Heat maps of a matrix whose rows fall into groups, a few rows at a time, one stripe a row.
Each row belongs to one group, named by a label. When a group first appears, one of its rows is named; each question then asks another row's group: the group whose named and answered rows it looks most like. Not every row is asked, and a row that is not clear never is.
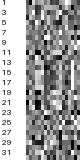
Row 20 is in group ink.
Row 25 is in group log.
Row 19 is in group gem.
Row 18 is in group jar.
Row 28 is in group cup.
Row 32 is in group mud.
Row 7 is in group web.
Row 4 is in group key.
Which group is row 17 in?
jar
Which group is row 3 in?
gem
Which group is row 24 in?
web
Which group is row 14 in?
web
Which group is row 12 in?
cup
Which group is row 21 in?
gem
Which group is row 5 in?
cup
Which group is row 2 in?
key
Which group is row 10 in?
ink
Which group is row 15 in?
jar
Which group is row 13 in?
jar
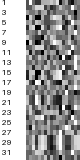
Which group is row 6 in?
gem
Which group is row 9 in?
gem
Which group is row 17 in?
cup
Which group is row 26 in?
key
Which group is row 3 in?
mud
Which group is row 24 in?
jar
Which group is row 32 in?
log
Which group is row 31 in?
jar
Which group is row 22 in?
log
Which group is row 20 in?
cup
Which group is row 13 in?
ink
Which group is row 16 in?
gem
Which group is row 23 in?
key
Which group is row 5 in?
jar
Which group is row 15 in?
gem
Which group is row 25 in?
ink
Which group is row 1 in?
key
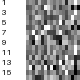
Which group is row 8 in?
cup
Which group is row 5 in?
web
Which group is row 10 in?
ink
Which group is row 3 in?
ink
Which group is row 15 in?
mud
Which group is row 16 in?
key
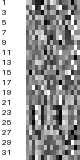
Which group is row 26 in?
mud
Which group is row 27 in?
key
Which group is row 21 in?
web
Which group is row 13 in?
jar
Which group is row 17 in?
log
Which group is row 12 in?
mud
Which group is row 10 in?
ink
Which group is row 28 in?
mud
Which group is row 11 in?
web
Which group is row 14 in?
ink
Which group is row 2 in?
gem
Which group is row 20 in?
web
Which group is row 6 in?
ink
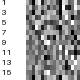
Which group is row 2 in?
log
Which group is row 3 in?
cup
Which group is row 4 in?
key
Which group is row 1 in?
cup
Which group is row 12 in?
web
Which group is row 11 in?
mud
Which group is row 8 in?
mud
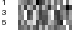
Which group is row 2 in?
mud
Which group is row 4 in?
gem
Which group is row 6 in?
ink
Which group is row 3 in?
gem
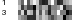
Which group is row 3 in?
mud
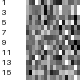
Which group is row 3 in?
web
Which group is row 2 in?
web
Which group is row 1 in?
cup
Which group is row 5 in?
web
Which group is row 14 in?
ink
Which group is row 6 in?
log
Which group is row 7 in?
key
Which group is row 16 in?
ink
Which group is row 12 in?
cup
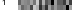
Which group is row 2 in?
mud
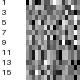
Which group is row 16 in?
mud
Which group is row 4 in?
ink
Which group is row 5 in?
cup
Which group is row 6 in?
mud
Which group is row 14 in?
mud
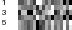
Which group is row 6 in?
web
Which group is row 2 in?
web
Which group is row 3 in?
gem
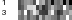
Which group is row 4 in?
ink
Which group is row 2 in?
jar
